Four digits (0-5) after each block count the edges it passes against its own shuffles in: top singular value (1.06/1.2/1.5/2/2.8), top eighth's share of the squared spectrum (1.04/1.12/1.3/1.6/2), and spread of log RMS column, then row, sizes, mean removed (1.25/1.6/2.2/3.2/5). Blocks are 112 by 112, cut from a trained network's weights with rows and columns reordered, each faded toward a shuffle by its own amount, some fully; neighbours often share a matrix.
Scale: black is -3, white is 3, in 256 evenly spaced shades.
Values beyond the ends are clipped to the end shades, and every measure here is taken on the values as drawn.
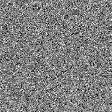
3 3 1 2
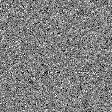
2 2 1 1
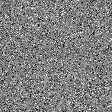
0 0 0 0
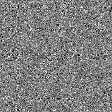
2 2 1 2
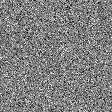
0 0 0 0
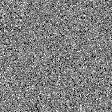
2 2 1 1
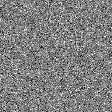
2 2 0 1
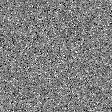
1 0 0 0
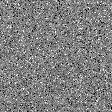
0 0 0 0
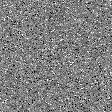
0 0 0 0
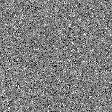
2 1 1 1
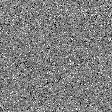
2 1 0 0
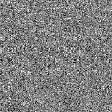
3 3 2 2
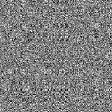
4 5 3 3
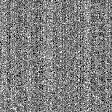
4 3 1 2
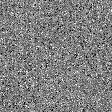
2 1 0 0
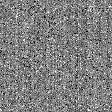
3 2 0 2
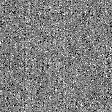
2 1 0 1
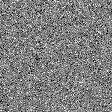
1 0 0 0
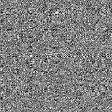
3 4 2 3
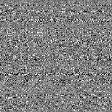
3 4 2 4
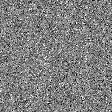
1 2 0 0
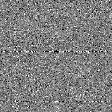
3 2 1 2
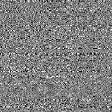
3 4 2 4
